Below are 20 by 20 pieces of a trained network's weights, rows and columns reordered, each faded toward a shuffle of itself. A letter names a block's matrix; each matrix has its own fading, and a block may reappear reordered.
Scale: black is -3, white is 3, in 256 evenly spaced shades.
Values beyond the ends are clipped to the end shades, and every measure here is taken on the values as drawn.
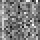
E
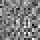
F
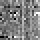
E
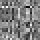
F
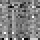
E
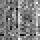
E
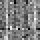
E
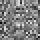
F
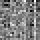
E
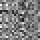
F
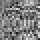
F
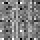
E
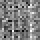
E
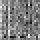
E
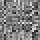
F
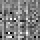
E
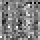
E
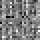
E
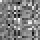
F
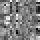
F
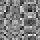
F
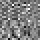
F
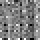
E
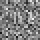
F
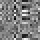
F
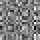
F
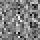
F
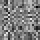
F
